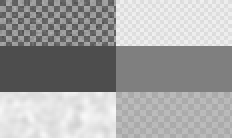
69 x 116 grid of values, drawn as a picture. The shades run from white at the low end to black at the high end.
The table splits into 3 rows of 2 panels. Panel 1,1: middling, checkered, strong in contrast. Panel 1,2: very low, checkered, faint in contrast. Panel 2,1: high, flat. Panel 2,2: middling, flat. Panel 3,1: very low, blotchy, faint in contrast. Panel 3,2: low, checkered, faint in contrast.
